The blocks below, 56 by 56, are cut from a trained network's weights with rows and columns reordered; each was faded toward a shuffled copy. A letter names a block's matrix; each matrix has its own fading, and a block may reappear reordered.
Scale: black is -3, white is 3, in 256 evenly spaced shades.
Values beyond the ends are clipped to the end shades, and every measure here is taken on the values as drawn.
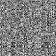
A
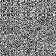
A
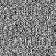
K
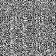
A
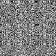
A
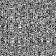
A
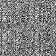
A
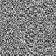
K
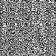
A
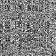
A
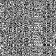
A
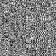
K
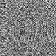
K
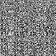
A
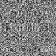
K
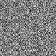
K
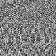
K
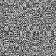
K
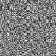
K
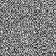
K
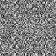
K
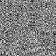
K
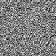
K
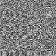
K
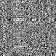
A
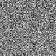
K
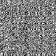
A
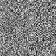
K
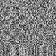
K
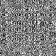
A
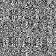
A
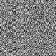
K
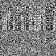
A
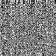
A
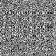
A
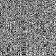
A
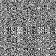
A
